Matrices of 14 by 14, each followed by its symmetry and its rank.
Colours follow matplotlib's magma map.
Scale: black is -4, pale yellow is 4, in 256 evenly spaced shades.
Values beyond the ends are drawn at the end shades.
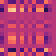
neither, rank one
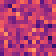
neither, full rank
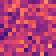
neither, full rank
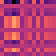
neither, rank one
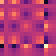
symmetric, rank one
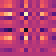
neither, rank one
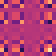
symmetric, rank one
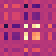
symmetric, rank one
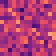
neither, full rank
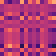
neither, rank one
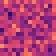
neither, full rank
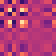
symmetric, rank one
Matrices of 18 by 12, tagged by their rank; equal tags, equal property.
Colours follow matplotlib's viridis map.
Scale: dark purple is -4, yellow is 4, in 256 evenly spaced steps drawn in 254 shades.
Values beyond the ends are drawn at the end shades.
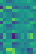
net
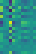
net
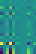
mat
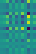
mat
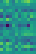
net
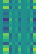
mat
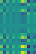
mat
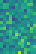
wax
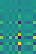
mat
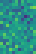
wax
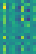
net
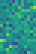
wax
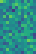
wax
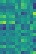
net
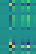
mat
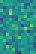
wax
